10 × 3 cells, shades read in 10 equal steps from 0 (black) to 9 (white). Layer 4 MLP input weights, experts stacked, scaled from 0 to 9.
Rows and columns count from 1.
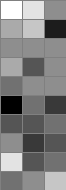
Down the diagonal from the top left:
9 7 5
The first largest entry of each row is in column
1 2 1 1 2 2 3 1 1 3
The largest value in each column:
9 8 7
